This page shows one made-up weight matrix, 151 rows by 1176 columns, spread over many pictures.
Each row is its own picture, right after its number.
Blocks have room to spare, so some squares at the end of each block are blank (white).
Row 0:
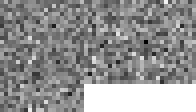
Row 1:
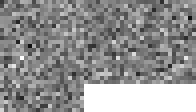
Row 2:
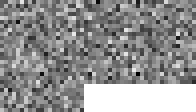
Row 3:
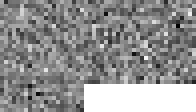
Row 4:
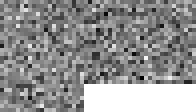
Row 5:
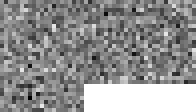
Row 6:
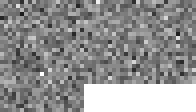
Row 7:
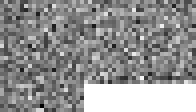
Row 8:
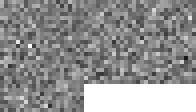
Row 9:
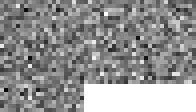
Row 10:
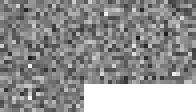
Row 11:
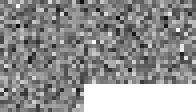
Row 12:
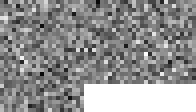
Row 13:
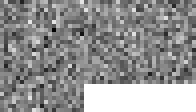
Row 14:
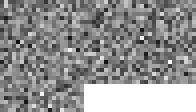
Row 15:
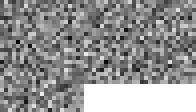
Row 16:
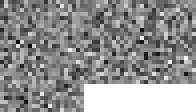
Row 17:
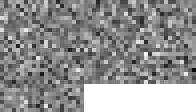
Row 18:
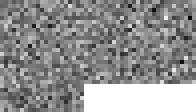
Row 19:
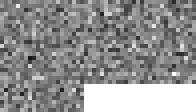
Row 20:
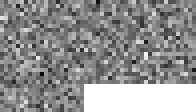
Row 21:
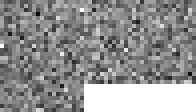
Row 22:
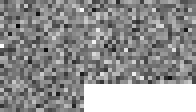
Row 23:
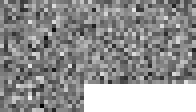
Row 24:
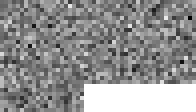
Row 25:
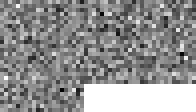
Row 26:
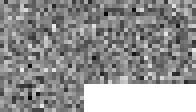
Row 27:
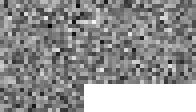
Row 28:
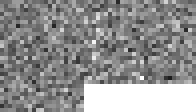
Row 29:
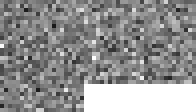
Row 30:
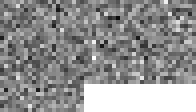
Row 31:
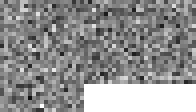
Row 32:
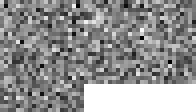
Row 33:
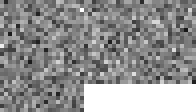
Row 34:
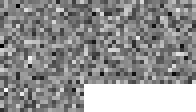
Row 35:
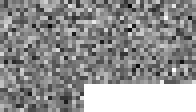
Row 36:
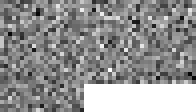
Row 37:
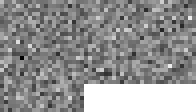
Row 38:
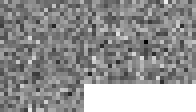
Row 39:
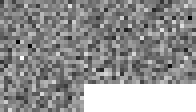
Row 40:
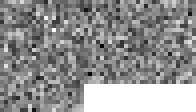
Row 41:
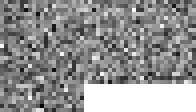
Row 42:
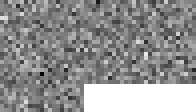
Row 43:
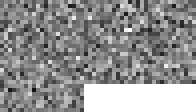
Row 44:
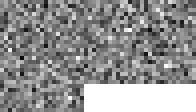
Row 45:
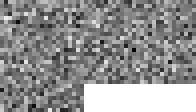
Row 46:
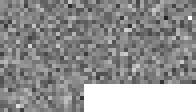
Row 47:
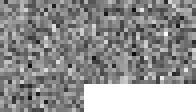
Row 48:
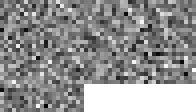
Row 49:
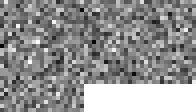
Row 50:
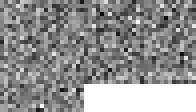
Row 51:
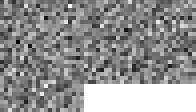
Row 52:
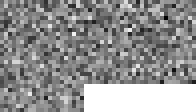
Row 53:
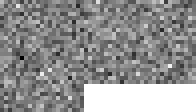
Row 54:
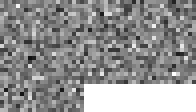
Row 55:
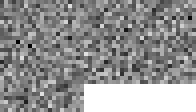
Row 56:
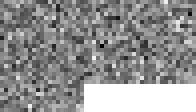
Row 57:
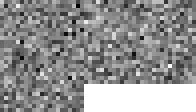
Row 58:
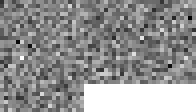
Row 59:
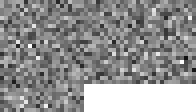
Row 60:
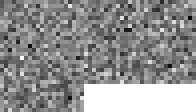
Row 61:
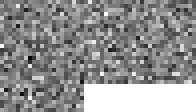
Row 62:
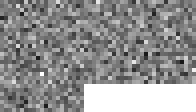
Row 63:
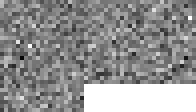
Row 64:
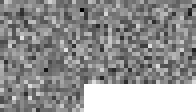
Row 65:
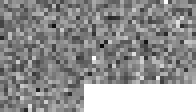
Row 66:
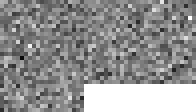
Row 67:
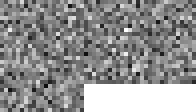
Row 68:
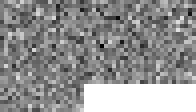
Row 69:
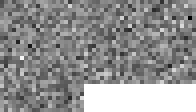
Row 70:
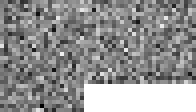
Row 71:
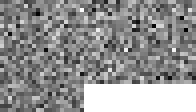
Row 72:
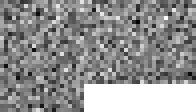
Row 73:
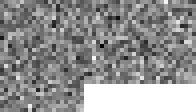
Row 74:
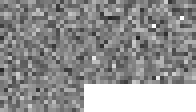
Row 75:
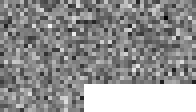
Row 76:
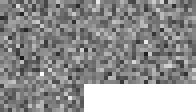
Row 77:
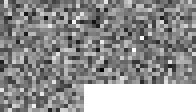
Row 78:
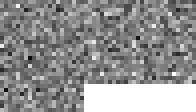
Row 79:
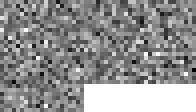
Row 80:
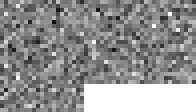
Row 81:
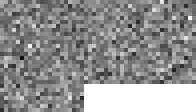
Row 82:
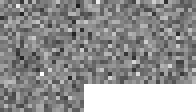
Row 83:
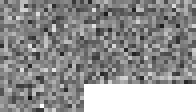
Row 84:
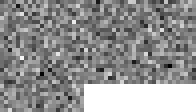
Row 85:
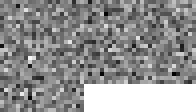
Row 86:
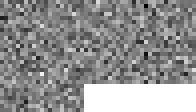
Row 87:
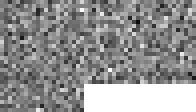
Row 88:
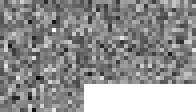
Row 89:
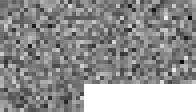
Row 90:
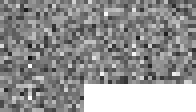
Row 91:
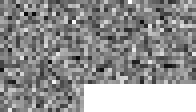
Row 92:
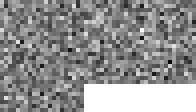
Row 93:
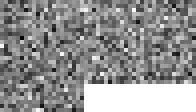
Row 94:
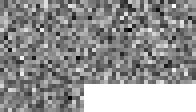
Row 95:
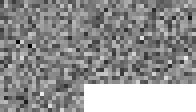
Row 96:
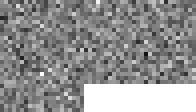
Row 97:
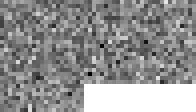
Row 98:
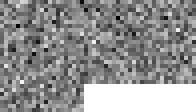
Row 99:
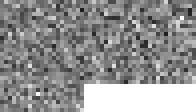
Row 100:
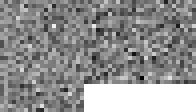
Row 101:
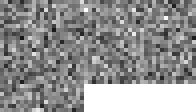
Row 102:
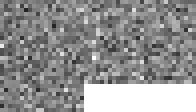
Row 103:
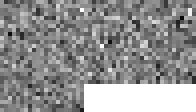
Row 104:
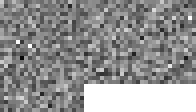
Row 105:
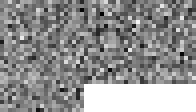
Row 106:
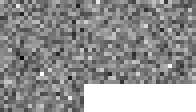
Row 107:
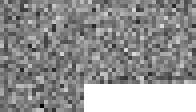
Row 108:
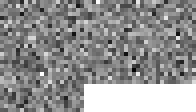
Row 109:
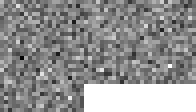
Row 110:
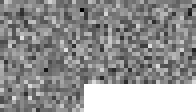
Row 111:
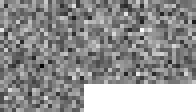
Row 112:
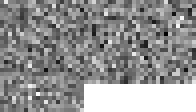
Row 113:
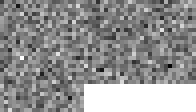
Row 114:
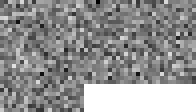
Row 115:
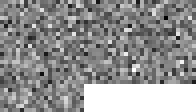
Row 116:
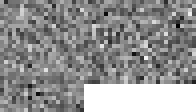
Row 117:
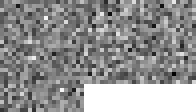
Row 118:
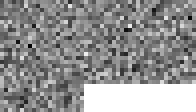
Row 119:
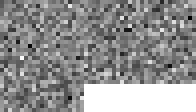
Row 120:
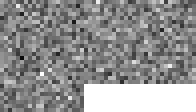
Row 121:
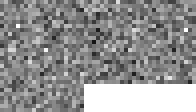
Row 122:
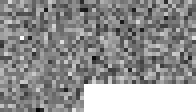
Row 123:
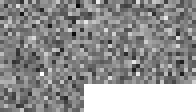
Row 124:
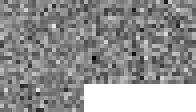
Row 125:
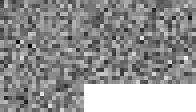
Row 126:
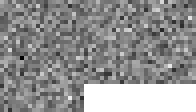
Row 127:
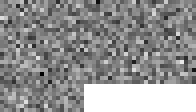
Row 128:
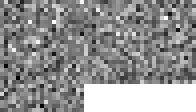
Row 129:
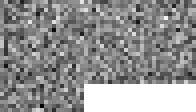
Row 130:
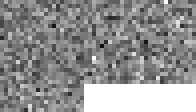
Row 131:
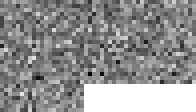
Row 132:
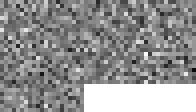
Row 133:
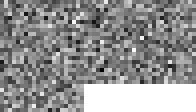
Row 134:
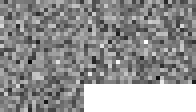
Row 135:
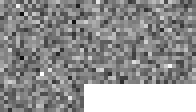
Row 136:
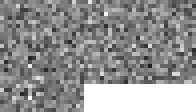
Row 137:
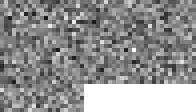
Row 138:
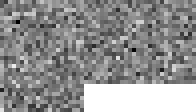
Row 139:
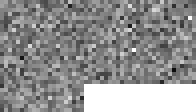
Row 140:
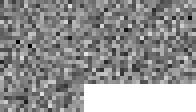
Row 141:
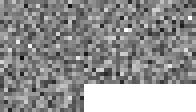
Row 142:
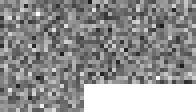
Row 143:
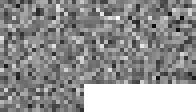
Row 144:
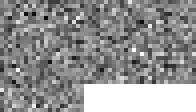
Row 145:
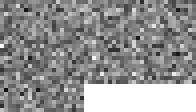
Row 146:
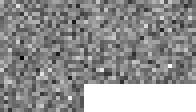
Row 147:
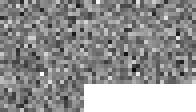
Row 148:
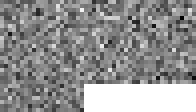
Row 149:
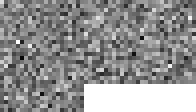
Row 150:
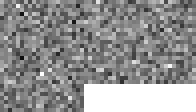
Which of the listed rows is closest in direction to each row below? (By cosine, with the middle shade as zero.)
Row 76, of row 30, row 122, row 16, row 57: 57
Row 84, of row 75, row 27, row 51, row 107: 51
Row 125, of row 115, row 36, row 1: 1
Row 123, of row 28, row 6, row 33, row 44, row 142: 6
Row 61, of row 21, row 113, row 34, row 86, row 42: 21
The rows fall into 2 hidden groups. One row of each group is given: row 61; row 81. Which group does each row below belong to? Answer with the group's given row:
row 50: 61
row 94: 81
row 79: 81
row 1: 81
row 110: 61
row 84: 81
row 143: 61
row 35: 81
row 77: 81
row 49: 61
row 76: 81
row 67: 81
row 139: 81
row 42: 81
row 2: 81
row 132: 81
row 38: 61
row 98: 61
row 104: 81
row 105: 61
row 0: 61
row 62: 81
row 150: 81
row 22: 61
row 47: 61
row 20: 81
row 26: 61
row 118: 81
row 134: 61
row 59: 81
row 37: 81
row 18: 81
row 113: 81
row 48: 81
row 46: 81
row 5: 61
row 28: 61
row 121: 61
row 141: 81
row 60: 81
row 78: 61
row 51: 81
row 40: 61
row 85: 61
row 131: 61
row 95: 81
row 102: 61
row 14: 81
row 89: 81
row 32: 81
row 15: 81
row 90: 61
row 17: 81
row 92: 81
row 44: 81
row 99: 61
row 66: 81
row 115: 81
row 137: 81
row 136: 61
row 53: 81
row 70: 61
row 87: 61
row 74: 61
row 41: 61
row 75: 81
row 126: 81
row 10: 61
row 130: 61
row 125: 81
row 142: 61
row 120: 81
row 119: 81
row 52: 81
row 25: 61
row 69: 81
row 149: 81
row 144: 81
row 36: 61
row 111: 81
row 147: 81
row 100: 61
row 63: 81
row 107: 61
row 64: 61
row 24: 81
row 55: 81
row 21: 61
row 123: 81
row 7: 61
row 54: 61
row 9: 61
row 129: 61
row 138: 81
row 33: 61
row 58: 81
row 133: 81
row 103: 61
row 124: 61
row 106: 81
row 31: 61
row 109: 81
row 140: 81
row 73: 61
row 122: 61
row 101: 61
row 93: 61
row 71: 61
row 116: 61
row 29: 61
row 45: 81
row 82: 81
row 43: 81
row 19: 61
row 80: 61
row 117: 61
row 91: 81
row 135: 81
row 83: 61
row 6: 81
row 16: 81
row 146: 81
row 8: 81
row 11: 61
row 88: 61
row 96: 81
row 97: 61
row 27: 81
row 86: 81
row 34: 61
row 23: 61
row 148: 61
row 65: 61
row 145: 61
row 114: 81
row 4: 61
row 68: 61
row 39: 81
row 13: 61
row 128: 61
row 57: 81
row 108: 81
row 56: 61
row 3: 61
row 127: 81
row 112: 61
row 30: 61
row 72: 61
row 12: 81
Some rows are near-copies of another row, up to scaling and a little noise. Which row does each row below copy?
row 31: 83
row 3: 116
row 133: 77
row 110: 64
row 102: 29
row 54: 19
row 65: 130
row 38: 0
